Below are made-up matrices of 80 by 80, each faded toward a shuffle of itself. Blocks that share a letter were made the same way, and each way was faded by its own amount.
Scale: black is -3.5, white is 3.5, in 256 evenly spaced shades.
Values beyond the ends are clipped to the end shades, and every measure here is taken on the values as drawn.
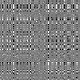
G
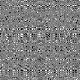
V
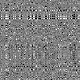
V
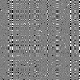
G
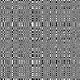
G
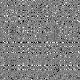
V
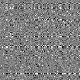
V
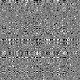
V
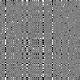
G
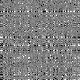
V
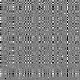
G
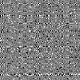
V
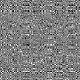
V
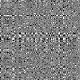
V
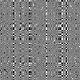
G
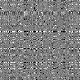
V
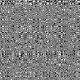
V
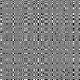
G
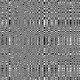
G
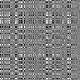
G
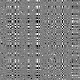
G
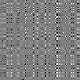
G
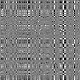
G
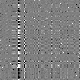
G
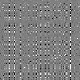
G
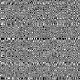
V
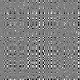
G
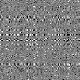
V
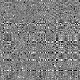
V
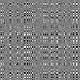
G
